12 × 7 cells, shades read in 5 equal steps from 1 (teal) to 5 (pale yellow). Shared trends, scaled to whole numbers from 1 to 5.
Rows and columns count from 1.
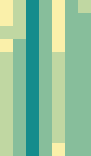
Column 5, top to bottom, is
5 5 5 5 4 4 4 4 4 4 4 5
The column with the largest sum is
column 5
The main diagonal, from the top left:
5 4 1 3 4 3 3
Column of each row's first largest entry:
1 1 5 1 1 1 1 1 1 1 1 5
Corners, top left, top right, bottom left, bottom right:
5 4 4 3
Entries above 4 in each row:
2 2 1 2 0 0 0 0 0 0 0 1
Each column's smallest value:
4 3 1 3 4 3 3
